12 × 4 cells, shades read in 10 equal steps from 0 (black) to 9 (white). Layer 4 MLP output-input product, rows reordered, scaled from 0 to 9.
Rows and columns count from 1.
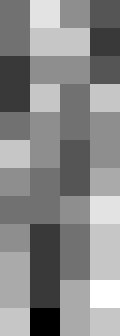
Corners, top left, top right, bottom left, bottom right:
4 3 7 7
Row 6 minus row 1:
3 -3 -2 2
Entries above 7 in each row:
1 0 0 0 0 0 0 1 0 0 1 0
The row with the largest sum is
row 11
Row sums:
20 20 15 20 18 20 18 21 18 19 23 20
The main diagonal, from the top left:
4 7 5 7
